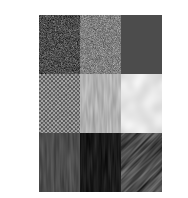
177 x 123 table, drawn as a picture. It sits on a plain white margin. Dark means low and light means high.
It is made of 3 by 3 panels. Panel 1,1: low, fine-grained. Panel 1,2: middling, fine-grained. Panel 1,3: low, flat. Panel 2,1: middling, checkered, strong in contrast. Panel 2,2: high, streaked downward, faint in contrast. Panel 2,3: very high, smooth, faint in contrast. Panel 3,1: low, streaked downward, faint in contrast. Panel 3,2: very low, streaked downward, faint in contrast. Panel 3,3: low, slanting up to the right.
